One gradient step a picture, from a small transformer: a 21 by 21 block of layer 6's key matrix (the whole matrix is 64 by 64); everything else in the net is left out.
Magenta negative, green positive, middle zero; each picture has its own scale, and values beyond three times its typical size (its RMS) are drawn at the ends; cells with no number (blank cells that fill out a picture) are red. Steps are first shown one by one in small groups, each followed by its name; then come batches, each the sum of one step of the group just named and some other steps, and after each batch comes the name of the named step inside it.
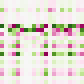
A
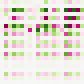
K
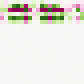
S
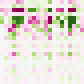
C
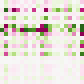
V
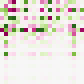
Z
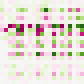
K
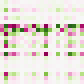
V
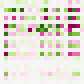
K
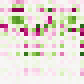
C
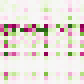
C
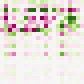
C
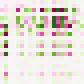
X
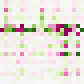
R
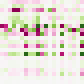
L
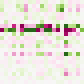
R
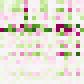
R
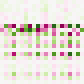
R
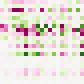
L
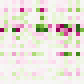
R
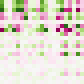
R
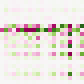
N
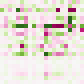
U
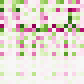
U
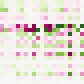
N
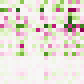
U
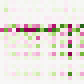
N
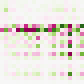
N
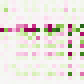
N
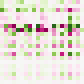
U
